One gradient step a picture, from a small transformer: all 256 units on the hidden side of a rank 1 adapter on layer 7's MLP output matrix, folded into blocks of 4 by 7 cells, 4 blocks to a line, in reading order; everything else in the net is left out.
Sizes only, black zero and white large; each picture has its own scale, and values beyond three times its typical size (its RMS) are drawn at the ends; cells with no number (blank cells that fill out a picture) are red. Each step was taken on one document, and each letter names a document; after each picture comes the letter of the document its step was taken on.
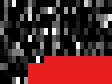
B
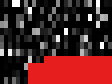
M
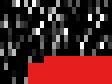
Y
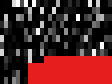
M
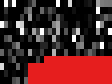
B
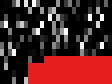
Y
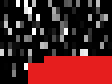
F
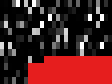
Y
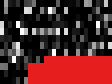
B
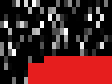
Y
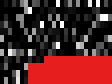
M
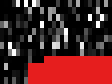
Y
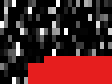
B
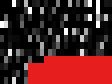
M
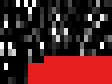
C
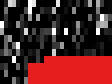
B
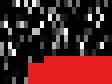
Y
